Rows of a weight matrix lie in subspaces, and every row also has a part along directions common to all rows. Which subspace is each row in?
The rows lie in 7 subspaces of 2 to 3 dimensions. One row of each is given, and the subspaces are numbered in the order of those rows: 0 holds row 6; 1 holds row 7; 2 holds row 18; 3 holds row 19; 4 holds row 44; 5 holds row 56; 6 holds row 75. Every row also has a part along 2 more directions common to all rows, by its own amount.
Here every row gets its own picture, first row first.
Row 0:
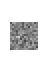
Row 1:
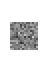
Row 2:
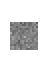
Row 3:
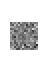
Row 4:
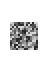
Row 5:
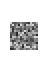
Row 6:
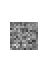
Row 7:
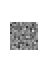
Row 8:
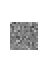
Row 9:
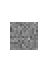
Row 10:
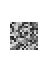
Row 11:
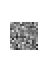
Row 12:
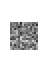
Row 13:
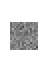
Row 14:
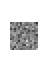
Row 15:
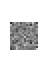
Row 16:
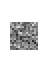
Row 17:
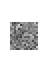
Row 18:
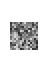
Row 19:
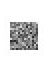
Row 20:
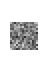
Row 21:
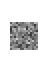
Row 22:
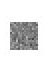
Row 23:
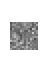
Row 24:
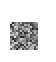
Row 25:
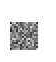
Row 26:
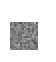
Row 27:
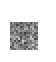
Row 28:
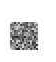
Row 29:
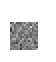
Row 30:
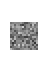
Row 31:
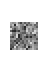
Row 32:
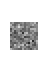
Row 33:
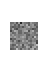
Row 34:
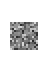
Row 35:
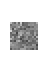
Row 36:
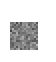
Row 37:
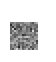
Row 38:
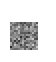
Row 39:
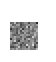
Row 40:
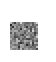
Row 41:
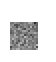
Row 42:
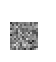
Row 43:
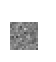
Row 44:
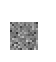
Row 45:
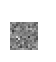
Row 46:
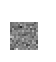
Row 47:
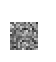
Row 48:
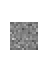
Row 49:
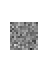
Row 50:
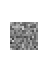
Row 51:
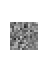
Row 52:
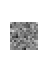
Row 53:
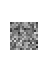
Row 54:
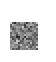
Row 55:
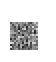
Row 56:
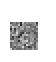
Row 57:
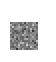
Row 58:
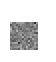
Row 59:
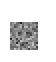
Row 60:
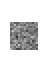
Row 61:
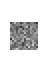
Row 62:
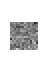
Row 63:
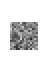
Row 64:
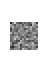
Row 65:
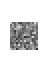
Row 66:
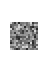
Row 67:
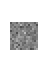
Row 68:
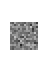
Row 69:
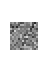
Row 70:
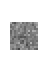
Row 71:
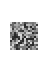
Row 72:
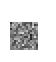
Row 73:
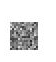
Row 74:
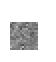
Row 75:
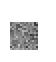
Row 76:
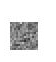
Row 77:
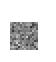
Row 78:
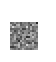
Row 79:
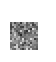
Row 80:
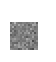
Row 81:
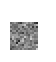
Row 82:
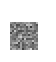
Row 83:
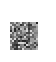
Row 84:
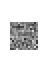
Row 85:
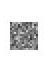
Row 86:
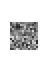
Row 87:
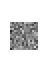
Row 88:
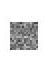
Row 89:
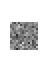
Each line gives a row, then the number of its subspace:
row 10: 4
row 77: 2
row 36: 5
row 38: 2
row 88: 6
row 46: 1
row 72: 6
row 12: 5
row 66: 6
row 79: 2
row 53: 2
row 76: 0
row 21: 3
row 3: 5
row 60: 0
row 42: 0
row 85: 6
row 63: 2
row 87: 1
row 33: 5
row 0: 5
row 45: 2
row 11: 0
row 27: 2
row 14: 5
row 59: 0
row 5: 5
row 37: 1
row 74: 4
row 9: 3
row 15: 0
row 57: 1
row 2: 1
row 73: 1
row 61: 3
